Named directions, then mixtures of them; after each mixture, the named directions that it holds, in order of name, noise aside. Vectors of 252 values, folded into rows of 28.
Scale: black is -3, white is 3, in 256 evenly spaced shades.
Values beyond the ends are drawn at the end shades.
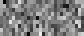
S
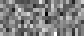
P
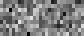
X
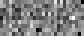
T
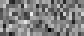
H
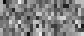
S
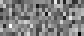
H, P, T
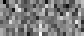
P, S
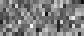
P, T, X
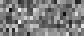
X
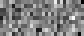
T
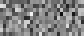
H, P, S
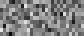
H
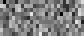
H, P, S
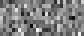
P, T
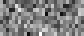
P, S, X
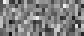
H, S, T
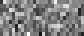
S, X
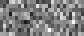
H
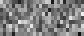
H, T, X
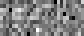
T, X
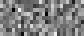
P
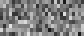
H, T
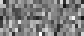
S, T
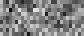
P, X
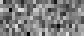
S, X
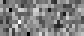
S, X
